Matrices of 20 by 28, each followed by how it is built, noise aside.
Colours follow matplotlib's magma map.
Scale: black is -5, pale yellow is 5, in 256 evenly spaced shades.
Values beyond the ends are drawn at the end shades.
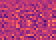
low rank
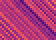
Toeplitz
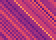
Toeplitz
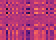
low rank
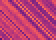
Toeplitz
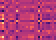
low rank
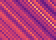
Toeplitz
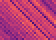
Toeplitz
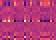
low rank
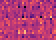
low rank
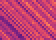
Toeplitz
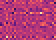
low rank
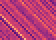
Toeplitz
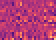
low rank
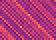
Toeplitz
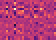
low rank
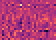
low rank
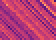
Toeplitz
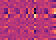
low rank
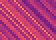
Toeplitz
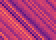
Toeplitz
